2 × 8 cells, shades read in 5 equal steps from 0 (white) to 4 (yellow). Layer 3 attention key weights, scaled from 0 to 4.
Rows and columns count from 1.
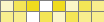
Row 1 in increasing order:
0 1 1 2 3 3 4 4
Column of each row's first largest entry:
3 4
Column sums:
3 5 4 3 5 4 5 4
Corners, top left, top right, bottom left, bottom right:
1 2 2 2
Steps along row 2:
same down up down up down same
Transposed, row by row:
1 2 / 3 2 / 4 0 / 0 3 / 4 1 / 1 3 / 3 2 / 2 2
